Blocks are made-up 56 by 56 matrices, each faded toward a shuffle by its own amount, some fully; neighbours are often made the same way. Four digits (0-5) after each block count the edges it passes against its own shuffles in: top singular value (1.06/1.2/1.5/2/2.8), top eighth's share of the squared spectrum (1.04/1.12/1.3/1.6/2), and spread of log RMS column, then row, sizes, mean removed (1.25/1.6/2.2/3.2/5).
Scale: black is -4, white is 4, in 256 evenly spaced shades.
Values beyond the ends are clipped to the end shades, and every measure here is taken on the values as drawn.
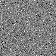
1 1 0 0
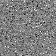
2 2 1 0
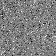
0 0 0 0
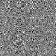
4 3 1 1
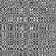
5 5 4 3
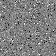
0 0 0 0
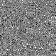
3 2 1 0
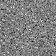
2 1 0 0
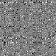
4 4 1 2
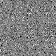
2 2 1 0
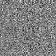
3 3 1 1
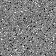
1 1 0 0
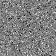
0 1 0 0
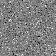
2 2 0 0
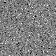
0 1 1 0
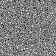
0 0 0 0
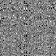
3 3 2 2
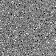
0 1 0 0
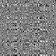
4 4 3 2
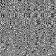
4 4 2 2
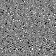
2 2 0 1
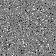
0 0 0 0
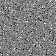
0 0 0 0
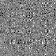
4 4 2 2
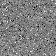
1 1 0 0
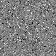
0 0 0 0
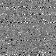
1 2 0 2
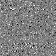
1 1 0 2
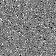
0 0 0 0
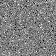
1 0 0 0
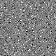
2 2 0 0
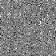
3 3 1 0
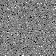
2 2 0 0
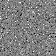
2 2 0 0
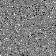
1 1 0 0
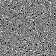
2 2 0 0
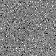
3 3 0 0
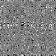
4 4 2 2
